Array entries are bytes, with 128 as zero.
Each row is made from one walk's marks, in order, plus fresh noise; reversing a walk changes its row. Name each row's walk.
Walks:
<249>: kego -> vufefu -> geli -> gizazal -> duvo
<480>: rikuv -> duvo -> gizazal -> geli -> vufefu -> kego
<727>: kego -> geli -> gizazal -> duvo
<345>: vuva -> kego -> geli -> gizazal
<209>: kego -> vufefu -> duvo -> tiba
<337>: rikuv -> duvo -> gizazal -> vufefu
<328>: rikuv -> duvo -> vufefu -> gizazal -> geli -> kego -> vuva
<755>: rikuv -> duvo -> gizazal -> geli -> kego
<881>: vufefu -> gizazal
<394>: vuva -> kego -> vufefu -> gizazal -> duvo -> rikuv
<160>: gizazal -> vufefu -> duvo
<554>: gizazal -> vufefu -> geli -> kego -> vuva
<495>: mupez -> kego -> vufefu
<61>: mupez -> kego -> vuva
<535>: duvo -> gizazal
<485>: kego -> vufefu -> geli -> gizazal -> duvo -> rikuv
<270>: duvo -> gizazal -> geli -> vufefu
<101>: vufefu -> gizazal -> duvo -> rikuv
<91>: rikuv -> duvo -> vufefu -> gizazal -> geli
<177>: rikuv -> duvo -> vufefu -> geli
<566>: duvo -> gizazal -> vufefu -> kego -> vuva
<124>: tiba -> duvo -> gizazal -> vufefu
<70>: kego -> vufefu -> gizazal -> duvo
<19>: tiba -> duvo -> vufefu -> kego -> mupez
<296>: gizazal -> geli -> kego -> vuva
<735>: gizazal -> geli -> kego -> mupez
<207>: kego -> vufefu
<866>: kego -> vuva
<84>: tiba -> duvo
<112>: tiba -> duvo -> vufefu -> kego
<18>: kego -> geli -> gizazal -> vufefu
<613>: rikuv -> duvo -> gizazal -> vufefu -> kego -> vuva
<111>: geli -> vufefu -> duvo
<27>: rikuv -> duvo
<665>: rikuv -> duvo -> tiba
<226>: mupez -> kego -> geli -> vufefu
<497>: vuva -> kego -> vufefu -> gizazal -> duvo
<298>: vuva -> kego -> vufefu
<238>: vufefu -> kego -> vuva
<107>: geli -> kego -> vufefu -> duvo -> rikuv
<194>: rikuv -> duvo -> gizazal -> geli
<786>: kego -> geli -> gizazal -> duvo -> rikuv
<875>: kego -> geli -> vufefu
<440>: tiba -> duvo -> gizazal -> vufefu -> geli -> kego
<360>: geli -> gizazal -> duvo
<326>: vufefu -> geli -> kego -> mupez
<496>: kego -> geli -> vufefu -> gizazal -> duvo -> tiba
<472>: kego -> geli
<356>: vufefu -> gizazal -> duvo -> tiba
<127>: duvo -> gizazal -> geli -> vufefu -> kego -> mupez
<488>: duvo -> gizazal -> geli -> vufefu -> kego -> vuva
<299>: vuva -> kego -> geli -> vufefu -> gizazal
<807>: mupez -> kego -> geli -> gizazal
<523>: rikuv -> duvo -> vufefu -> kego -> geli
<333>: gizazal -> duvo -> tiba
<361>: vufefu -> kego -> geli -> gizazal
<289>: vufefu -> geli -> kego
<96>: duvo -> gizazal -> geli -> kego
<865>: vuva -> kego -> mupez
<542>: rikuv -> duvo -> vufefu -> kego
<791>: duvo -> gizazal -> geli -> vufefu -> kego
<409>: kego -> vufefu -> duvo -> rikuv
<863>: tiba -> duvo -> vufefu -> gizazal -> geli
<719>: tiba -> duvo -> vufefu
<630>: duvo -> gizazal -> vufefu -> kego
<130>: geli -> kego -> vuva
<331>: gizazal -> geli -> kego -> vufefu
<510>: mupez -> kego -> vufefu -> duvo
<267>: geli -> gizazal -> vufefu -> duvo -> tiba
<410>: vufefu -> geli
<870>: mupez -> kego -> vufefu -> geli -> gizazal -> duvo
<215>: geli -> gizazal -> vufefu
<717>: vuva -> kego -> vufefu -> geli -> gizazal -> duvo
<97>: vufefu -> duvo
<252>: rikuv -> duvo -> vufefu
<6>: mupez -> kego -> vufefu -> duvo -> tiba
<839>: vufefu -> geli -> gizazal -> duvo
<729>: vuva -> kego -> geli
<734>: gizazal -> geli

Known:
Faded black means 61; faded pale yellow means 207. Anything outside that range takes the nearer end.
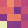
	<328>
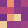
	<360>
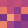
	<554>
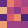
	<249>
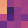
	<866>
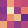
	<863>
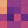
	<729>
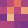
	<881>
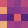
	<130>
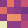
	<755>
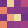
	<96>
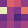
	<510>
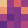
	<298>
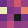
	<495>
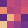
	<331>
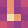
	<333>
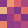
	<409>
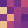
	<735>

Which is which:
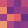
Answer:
<296>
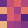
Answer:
<361>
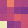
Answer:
<27>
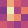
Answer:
<124>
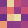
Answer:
<270>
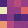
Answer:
<226>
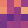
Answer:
<238>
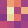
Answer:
<356>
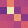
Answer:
<84>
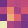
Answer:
<215>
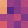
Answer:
<345>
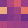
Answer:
<207>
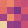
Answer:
<613>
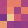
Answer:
<101>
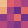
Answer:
<717>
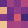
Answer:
<472>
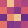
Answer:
<488>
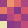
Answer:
<542>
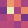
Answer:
<719>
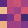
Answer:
<875>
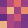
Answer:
<410>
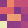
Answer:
<480>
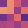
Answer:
<209>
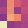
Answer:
<91>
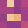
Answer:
<535>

